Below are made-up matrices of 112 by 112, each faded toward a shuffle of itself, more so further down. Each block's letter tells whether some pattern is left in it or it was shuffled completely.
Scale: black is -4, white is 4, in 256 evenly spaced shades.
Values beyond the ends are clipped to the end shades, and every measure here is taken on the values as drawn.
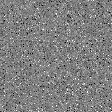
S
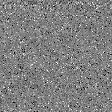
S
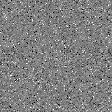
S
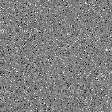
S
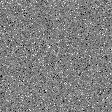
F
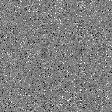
S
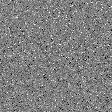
F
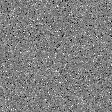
F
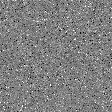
F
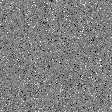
F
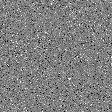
F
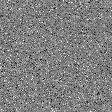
F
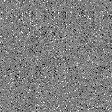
S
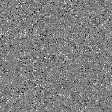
S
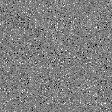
S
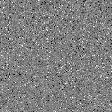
S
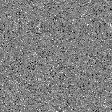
S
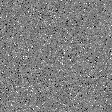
F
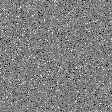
F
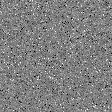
F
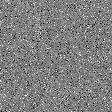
F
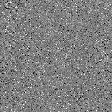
S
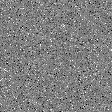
F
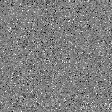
S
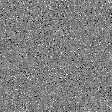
S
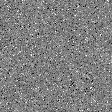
F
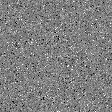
F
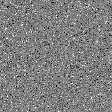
S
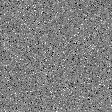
F
